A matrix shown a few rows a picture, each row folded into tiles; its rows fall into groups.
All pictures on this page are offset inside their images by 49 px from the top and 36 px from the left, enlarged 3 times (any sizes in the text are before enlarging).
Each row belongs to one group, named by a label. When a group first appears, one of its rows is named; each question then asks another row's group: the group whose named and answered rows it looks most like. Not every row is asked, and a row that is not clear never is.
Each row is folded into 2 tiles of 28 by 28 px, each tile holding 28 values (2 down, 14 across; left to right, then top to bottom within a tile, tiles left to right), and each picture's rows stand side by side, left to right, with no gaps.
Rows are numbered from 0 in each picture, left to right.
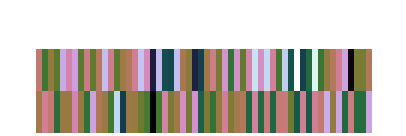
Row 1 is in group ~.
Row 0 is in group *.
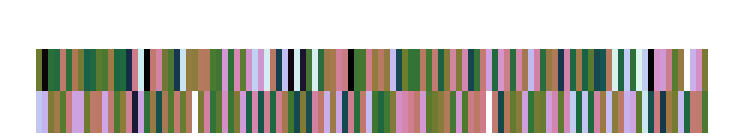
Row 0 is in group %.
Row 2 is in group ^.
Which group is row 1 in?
~
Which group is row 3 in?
%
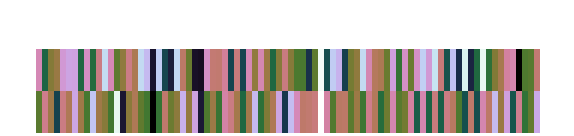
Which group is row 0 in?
*
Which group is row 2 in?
~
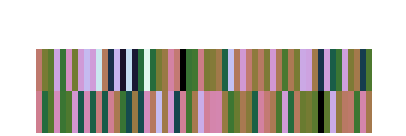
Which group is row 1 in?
*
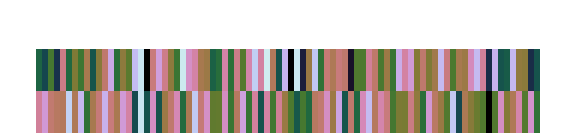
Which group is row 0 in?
%
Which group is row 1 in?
~
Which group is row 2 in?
*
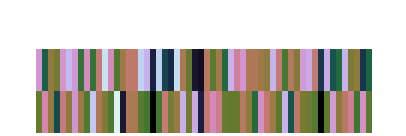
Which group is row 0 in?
*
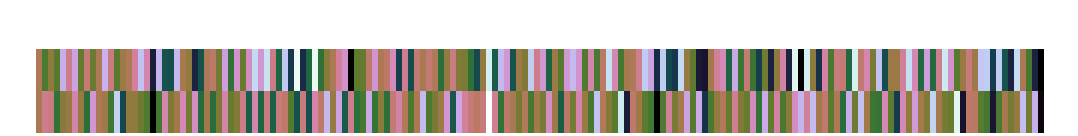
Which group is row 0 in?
*
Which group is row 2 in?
^
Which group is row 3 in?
*
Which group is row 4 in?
%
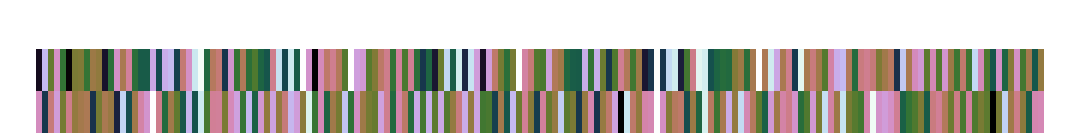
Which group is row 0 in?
^
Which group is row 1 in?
%
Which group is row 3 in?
^
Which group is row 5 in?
*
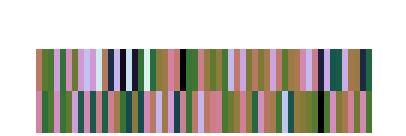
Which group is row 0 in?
~
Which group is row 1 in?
*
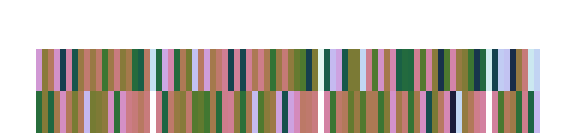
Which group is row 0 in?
^
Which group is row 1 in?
^
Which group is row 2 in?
^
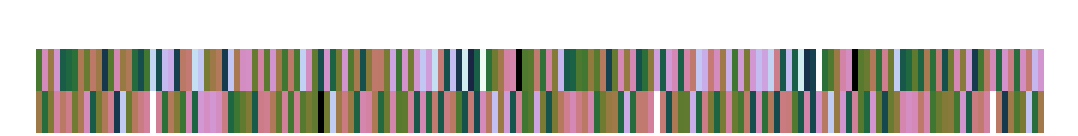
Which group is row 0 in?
^
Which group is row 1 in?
*
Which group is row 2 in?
~
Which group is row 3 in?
^
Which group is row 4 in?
~
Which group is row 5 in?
^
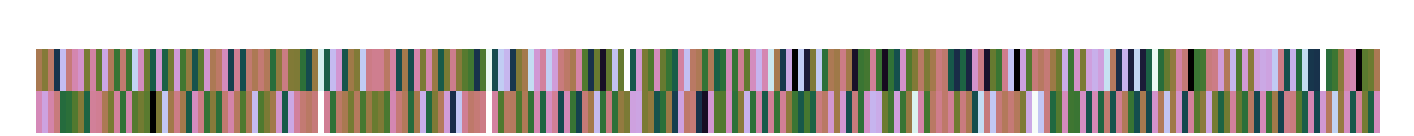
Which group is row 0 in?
*
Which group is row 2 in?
^
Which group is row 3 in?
%
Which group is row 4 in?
~
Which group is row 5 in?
%
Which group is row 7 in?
~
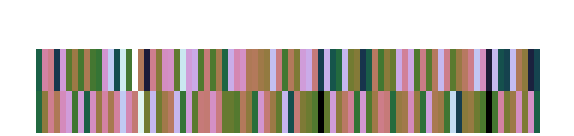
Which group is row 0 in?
%
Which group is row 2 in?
*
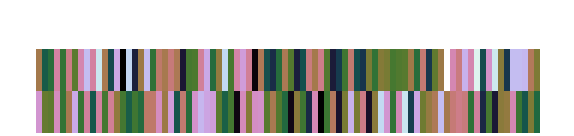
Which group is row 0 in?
~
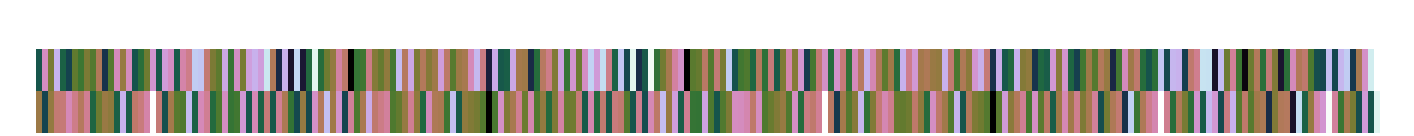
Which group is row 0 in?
^
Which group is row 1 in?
~
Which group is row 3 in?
~
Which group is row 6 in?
^
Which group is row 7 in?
^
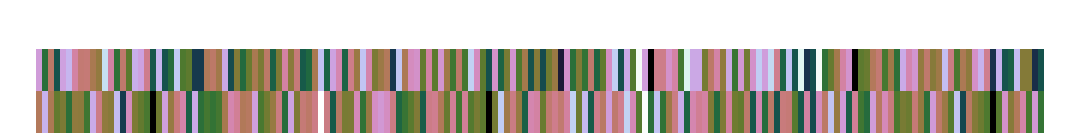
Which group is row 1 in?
^
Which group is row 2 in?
*
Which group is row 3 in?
%
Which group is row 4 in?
~
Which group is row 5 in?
*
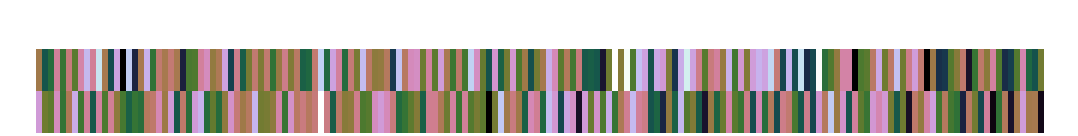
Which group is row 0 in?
~
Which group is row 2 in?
*
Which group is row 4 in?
~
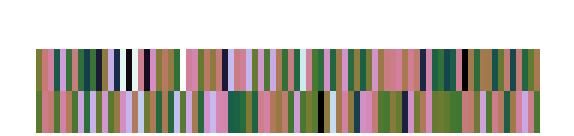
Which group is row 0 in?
%
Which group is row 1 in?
*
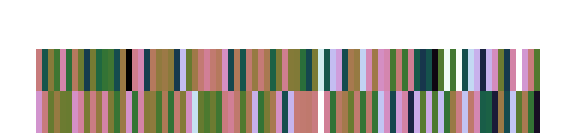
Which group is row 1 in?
^
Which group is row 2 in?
%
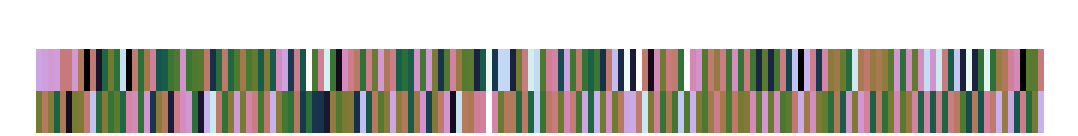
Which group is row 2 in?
^
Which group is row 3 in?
%
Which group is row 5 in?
~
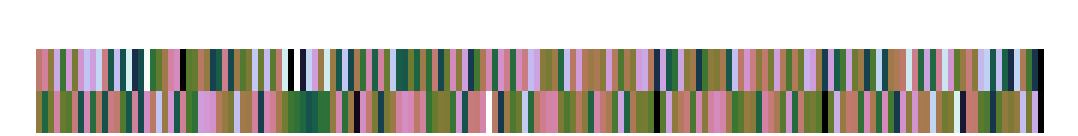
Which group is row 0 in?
~
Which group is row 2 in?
^
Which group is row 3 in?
*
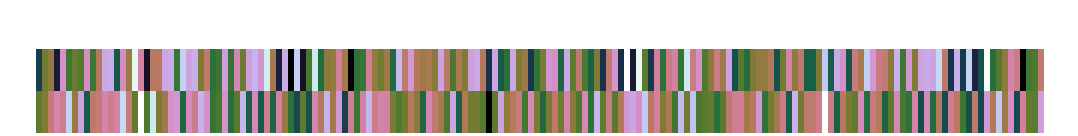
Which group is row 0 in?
%
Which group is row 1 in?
~
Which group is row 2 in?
*
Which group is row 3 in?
%
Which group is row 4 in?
^
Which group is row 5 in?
~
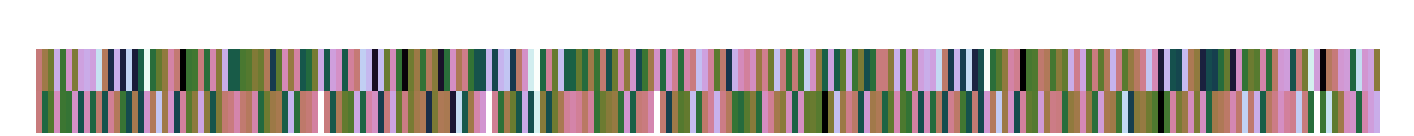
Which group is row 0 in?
~
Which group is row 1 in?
^
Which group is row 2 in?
^
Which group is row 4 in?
*
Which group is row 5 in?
~
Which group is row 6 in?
*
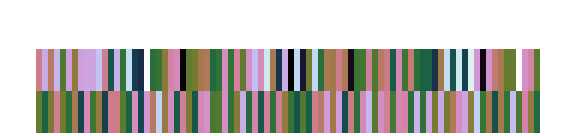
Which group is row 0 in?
~
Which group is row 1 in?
~
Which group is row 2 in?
%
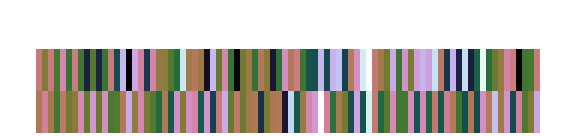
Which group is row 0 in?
%
